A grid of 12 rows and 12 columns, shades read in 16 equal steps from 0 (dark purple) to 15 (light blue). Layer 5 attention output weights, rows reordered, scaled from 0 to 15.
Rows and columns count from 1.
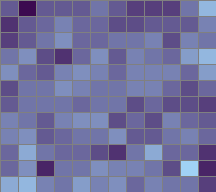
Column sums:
86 98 79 94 97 99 85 86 92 80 97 87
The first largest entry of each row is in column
12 4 4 12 12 4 2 5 2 2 11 2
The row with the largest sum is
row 12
